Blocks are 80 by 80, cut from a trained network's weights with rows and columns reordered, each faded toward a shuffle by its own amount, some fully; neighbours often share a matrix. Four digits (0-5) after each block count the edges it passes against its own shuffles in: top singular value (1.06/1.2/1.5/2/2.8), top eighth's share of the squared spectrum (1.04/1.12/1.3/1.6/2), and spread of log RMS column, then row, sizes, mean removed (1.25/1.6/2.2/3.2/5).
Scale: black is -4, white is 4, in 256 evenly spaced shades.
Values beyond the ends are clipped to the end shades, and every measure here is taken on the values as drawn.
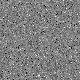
0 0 0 0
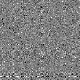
3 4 2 2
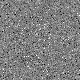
0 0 0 0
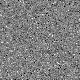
1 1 0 0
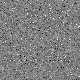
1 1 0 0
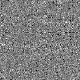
3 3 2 2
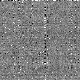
3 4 2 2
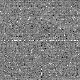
3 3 2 1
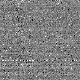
3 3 2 2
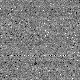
2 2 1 1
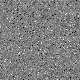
0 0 0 0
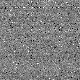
2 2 1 1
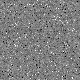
0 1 0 0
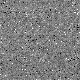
1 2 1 0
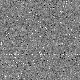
2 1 0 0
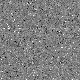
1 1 0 0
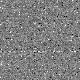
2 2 0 1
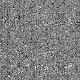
2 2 0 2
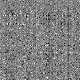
3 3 1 2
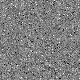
1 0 0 0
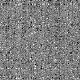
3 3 1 2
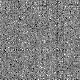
2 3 1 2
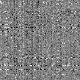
3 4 2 3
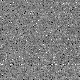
2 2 0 0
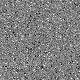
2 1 0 0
